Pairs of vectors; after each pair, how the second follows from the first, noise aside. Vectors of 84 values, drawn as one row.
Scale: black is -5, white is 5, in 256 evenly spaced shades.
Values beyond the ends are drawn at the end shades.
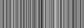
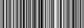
scaled up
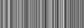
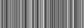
wrapped around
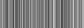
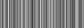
shuffled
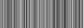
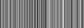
shuffled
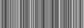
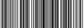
scaled up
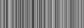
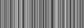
shuffled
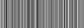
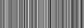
wrapped around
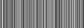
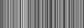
shuffled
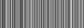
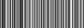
scaled up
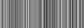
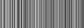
shuffled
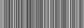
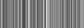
shuffled
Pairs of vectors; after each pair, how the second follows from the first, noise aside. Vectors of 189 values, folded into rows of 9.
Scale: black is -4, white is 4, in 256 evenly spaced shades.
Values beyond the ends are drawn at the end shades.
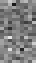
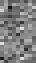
shuffled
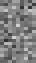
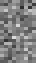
copied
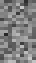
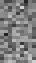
copied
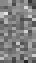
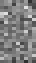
copied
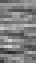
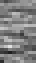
copied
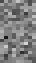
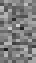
shuffled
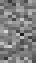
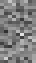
negated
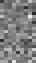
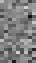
negated
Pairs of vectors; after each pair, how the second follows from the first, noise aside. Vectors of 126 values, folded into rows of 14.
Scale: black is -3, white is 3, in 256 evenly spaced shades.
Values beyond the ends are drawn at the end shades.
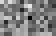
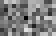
reversed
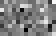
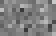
shrunk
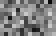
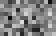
copied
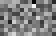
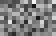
negated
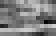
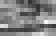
negated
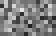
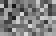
negated
